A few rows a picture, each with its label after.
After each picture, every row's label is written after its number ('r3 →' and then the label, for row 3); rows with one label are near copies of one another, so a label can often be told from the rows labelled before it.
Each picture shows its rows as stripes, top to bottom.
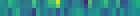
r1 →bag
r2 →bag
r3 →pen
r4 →pen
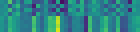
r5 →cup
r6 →pen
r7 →cup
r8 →pen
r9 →bag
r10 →bag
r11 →bag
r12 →bag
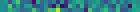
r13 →pen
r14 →cup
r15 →bag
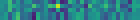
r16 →cup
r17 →bag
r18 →cup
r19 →pen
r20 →pen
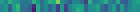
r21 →bag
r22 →pen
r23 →pen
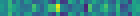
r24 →cup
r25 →bag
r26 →bag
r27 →cup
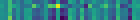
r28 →cup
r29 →bag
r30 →cup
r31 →cup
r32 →cup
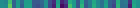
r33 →cup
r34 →cup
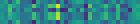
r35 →pen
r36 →bag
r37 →cup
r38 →bag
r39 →bag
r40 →pen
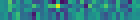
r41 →cup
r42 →bag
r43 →cup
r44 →pen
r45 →pen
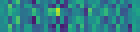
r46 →pen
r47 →cup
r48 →bag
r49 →bag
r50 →pen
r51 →pen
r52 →cup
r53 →cup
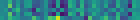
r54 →cup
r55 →cup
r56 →pen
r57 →cup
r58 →bag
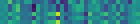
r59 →cup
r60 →pen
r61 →pen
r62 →bag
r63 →pen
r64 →bag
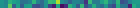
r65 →bag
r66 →cup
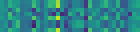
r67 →bag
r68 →bag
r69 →pen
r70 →cup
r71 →bag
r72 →pen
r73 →pen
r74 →bag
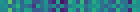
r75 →cup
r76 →pen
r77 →cup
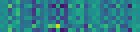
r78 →pen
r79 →cup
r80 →pen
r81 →pen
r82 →cup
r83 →pen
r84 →bag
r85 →cup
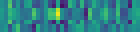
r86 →cup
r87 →cup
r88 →bag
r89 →bag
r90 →bag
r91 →cup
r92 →pen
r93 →pen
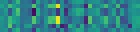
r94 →pen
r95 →bag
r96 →pen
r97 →pen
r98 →bag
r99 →bag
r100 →cup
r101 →pen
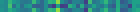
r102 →bag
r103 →cup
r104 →bag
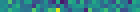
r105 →cup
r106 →pen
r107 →bag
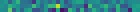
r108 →pen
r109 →bag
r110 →cup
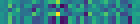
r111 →bag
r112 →cup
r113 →pen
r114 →bag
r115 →cup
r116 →cup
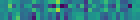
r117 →bag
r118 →cup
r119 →bag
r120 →pen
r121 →pen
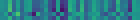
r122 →cup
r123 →cup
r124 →cup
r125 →pen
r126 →cup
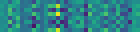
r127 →pen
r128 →bag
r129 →cup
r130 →bag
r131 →pen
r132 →cup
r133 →pen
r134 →bag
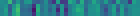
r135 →cup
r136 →pen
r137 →pen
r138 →pen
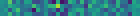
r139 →cup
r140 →bag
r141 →pen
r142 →cup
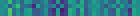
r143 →cup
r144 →pen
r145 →cup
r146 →cup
